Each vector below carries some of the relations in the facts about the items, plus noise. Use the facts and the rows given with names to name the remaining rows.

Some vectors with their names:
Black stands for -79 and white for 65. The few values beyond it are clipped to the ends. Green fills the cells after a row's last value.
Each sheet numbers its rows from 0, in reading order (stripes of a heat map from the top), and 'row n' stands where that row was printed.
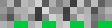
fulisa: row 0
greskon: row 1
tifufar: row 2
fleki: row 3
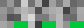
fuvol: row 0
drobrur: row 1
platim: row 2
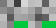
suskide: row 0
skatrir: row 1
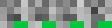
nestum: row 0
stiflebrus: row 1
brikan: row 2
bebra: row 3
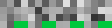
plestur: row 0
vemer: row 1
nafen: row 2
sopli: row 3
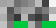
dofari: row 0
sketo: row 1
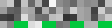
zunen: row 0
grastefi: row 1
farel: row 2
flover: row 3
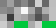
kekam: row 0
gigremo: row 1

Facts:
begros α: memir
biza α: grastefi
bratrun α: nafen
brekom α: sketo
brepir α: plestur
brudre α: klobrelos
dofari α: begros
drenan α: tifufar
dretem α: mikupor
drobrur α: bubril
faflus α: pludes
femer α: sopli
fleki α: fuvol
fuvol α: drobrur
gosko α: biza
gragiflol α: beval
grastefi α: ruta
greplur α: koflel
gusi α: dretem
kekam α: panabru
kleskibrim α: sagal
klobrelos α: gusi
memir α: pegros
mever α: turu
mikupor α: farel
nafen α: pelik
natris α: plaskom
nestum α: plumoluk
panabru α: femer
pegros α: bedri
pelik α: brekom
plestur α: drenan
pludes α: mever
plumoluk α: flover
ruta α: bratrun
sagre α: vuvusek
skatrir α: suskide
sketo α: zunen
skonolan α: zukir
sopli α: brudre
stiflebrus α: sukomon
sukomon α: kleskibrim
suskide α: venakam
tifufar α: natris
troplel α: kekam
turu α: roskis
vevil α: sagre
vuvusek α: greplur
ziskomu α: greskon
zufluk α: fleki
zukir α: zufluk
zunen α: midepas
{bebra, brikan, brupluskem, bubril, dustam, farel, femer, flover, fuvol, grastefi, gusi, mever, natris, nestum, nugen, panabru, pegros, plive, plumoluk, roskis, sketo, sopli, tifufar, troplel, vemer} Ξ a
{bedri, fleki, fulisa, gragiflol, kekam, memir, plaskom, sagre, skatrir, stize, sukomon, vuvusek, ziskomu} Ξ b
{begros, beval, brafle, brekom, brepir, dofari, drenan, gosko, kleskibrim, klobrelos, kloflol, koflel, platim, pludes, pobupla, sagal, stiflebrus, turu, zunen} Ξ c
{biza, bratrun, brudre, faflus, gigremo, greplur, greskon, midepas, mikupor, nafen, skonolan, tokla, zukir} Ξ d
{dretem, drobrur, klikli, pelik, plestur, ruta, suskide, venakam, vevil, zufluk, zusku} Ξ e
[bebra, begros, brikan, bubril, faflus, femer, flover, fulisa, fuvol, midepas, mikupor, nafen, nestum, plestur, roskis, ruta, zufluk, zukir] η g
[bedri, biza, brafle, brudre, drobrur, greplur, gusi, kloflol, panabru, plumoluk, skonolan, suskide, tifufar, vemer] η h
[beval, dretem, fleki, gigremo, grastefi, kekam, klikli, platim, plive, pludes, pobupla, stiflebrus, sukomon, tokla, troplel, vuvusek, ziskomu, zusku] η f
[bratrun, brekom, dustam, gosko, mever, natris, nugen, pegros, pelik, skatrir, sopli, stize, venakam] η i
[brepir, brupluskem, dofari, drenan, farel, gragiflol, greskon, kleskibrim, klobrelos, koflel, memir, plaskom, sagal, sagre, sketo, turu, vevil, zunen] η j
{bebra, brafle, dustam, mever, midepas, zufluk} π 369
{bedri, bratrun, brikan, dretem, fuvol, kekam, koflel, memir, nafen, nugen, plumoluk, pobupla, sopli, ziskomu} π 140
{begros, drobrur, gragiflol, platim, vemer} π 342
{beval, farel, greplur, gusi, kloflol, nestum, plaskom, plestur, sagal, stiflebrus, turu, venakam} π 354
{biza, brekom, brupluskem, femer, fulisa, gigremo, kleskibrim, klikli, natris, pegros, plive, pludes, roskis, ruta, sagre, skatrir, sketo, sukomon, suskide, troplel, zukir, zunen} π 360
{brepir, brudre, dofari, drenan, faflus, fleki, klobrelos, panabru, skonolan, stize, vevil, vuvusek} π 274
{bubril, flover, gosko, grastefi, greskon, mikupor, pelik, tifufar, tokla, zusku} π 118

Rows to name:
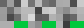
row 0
plive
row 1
brudre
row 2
venakam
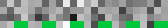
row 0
zukir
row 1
kleskibrim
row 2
biza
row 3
stize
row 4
begros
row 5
zufluk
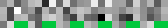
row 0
mikupor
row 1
pelik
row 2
skonolan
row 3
bratrun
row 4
nugen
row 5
pludes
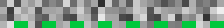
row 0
tokla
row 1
gragiflol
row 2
greplur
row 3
zusku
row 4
plumoluk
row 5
klobrelos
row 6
dretem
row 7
troplel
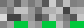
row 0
gusi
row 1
roskis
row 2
faflus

